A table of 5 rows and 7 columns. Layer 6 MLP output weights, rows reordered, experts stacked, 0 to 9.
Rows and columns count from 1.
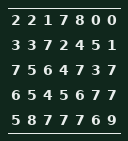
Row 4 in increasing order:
4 5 5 6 6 7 7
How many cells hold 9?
1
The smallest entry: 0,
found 2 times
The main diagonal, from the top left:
2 3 6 5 7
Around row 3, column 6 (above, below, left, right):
5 7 7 7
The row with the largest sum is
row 5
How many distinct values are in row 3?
5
